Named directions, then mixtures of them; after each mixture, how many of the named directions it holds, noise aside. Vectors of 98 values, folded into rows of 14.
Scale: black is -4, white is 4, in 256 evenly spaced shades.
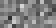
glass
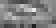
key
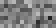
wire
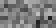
one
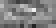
one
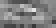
one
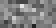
two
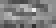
one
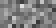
three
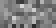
three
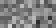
two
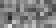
two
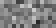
three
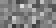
three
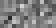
one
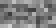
three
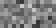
three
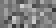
three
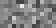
three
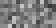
two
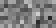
one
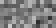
two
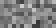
three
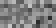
two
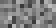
two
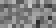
two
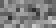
three
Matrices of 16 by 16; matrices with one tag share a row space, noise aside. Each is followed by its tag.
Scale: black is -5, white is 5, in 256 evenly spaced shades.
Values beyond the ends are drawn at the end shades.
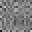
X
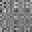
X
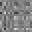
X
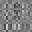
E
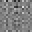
E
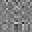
E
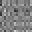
X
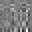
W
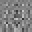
E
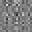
E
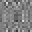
E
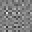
E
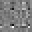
W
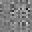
W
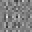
E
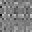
X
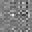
W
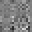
W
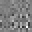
W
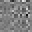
W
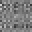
X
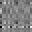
X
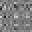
X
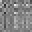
X
